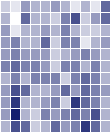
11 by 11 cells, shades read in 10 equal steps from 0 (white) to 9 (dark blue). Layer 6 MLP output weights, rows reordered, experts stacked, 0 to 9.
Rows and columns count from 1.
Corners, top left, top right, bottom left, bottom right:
2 6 3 3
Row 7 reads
3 5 3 5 5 5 2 5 6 5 3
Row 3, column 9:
2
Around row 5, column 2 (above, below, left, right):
5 6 4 4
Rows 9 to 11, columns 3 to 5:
3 3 4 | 3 2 5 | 6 2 3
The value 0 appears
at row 2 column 2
